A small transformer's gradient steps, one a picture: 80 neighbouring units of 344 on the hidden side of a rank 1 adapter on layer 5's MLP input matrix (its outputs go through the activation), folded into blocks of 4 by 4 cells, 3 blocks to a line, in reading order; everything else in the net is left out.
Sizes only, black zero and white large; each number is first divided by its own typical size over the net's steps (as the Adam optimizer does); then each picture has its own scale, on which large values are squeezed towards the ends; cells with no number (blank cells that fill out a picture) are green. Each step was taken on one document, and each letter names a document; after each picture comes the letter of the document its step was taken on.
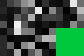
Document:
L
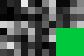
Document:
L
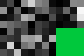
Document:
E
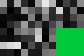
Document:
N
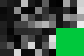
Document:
E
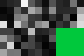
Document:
L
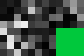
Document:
L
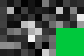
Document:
N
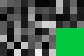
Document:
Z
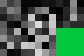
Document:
Z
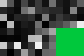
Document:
N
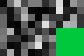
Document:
Z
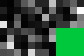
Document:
L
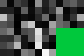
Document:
N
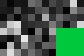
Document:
E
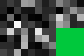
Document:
E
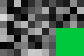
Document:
Z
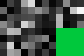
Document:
L
